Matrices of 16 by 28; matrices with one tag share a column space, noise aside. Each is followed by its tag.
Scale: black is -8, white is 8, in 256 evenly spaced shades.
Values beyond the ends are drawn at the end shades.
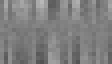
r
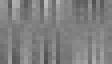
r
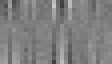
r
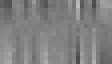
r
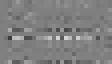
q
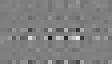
q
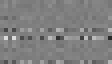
q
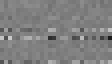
q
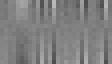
r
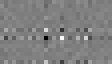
q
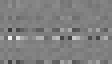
q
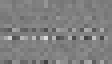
q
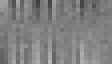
r
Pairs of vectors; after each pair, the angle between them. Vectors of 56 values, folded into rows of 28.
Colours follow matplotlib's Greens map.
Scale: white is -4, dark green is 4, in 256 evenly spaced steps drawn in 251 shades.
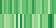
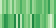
nearly opposite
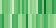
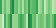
nearly opposite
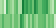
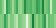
partly aligned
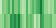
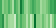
partly opposed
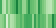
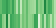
partly opposed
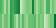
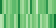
partly aligned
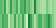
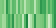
nearly opposite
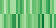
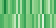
nearly opposite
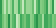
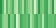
nearly parallel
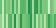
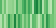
partly aligned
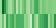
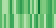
partly opposed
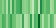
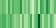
nearly parallel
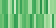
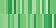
nearly opposite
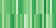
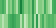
partly aligned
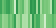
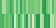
orthogonal
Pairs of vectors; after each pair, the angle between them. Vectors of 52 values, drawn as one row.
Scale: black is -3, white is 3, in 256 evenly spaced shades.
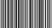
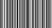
partly opposed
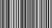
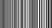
partly aligned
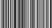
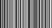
partly opposed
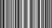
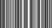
nearly parallel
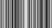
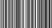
partly aligned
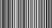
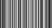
partly aligned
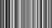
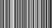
partly aligned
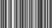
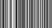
partly aligned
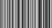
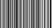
partly opposed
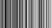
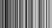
nearly parallel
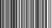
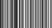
partly aligned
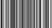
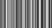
partly opposed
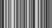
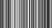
partly aligned
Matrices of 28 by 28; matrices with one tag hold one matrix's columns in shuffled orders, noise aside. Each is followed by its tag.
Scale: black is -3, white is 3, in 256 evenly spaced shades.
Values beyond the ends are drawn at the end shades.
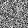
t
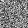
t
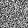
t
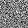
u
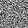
u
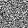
u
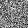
t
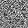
u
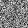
t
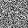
u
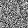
t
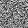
u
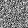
t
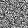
u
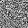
u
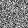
t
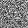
u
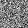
t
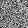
t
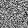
u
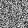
t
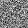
u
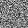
u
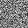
u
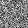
t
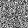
t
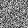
t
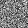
t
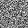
u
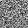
u
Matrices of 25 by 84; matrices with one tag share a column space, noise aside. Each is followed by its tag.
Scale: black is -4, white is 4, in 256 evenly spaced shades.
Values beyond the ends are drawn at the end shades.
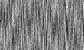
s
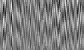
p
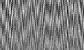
p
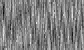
s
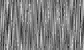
s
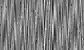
s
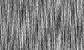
s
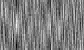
s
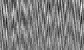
p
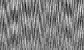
p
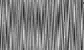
s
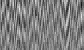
p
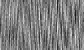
s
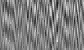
p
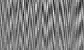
p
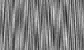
s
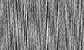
s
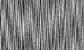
s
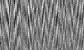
p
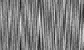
s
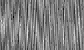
s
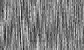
s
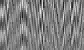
p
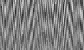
p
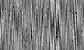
s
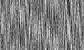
s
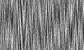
s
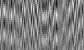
p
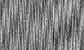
s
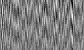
p
